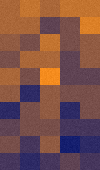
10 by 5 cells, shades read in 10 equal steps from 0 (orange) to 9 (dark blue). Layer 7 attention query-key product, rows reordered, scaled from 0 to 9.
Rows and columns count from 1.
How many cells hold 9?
1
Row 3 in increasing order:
2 4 4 5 5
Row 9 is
5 7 4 9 8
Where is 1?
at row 2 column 5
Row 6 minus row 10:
-3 0 -3 -1 -2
